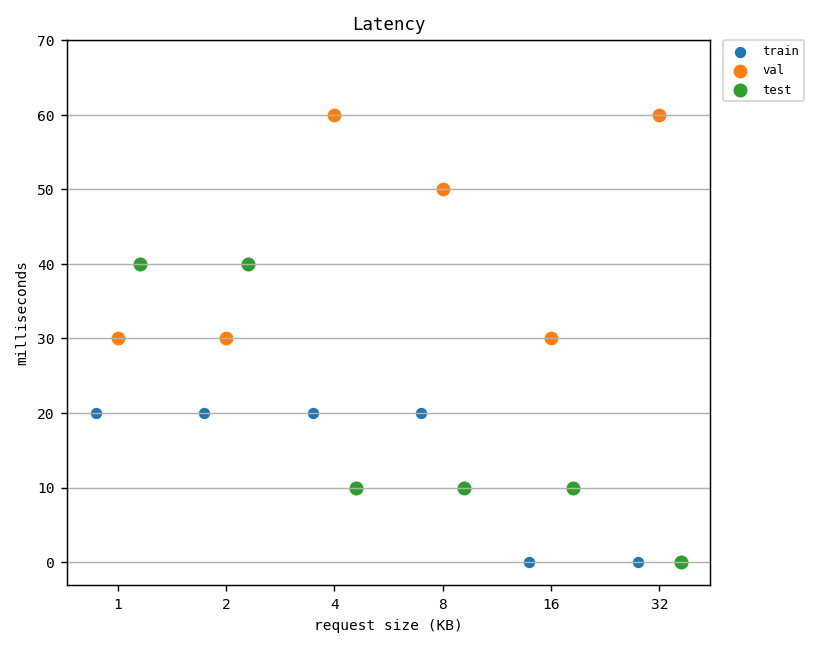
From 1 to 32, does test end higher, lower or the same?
lower
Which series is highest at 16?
val
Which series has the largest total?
val
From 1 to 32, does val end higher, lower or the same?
higher
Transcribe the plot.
Title: Latency
x-axis: request size (KB), ticks 1 2 4 8 16 32
y-axis: milliseconds, ticks 0 10 20 30 40 50 60 70
Legend: train, val, test
Values:
train: 20 20 20 20 0 0
val: 30 30 60 50 30 60
test: 40 40 10 10 10 0
